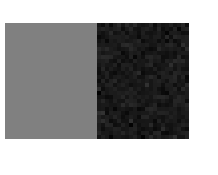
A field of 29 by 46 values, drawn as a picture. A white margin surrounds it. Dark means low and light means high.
The table splits into one row of 2 panels. Panel 1,1: middling, flat. Panel 1,2: very low, fine-grained, faint in contrast.
